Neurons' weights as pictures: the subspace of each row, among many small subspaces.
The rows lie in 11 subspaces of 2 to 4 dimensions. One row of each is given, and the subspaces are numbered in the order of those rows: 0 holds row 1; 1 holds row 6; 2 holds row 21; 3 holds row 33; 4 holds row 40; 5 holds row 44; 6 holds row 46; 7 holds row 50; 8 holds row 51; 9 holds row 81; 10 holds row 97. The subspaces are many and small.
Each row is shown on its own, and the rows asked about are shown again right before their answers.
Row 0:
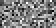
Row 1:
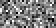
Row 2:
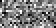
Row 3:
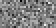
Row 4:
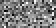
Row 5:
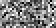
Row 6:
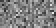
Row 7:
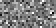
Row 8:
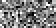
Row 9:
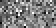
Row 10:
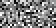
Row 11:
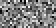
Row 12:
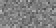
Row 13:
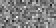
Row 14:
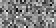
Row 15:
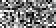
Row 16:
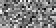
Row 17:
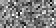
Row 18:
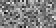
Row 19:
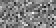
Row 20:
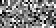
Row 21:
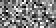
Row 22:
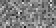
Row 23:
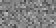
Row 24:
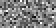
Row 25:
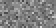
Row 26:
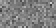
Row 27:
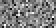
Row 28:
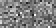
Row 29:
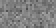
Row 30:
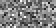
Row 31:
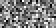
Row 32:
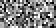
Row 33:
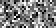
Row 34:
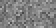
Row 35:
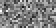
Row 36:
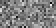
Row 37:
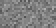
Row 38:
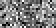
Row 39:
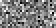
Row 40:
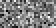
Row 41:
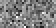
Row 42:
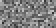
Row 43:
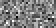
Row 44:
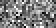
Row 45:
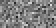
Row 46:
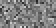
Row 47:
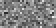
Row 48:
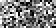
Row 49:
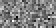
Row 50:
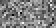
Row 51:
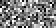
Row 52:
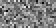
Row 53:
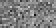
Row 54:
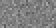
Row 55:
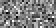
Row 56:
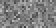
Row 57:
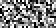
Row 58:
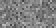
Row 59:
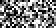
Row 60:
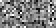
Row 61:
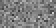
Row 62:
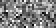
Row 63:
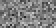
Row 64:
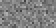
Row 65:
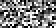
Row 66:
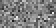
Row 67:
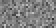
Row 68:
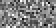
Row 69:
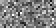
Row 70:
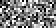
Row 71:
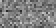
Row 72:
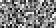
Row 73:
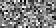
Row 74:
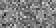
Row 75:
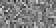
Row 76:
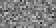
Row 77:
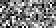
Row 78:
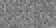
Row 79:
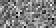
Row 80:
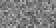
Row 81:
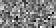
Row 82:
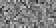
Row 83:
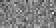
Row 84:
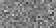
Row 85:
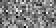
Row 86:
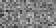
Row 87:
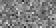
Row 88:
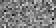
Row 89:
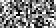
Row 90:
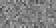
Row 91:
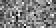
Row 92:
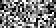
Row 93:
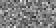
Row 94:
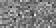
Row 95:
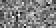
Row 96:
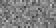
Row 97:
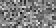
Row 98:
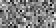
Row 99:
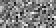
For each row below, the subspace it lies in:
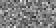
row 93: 7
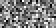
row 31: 9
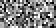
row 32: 4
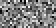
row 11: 7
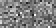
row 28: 2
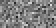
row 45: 9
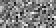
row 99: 9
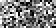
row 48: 2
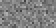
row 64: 2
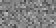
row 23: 2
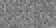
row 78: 4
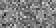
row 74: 6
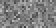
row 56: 3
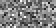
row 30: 7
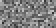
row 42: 2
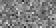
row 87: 10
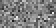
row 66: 9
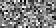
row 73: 10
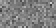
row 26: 8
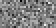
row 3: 8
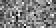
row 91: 5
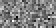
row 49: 9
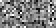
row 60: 10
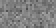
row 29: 5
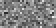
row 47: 10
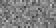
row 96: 9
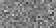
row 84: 0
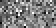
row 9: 2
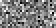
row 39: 7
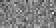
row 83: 1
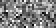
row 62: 5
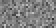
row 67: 1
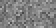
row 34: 4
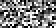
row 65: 10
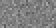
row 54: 1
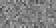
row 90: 6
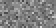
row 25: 10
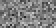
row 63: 7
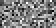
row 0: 2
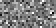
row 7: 10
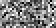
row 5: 7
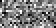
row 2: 4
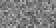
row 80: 0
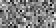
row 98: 0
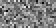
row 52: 6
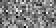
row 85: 2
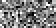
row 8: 5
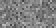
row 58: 6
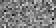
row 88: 1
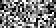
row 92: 9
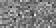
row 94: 2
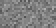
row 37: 3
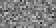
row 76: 7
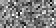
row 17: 0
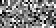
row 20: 4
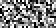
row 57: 6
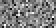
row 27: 1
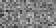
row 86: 4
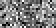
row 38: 6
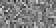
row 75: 6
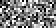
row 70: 8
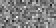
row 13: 9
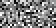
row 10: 10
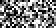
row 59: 3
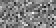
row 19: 9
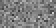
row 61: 9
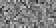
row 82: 6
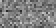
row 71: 4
